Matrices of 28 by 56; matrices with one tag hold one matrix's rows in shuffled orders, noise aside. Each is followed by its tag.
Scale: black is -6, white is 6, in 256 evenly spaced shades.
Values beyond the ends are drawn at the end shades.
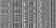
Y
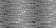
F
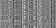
Y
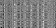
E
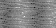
F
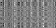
E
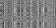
E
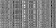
Y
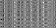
E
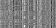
Y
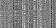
Y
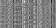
Y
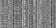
Y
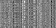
Y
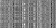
Y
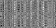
E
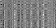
E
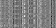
Y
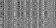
E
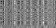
E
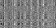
E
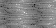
F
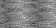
F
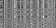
E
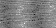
F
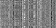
Y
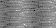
F
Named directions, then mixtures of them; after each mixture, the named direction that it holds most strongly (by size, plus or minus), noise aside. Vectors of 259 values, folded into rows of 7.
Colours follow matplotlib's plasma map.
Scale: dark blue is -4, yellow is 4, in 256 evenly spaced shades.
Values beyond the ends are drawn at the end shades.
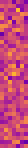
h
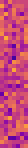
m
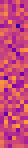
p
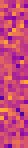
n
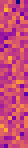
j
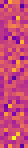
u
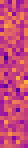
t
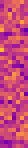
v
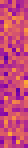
t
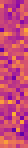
v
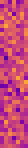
t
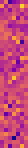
u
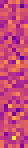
u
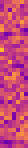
v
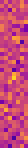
u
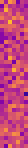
j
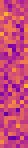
m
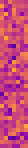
m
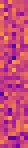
m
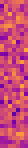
v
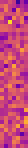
j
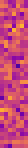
n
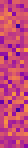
t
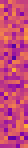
m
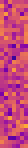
m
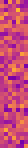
h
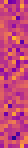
u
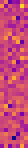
u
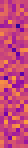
p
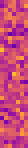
n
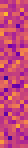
p
